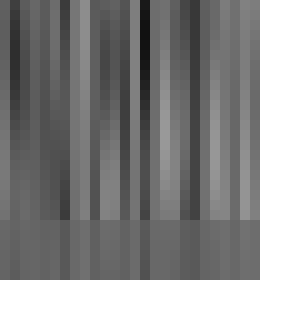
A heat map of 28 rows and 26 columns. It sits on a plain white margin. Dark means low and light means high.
Average level on the scale: 40%. Calmest part: bottom left. Seam: horizontal, 80% of the way down, the bottom part calmer. Grain: streaks running down.
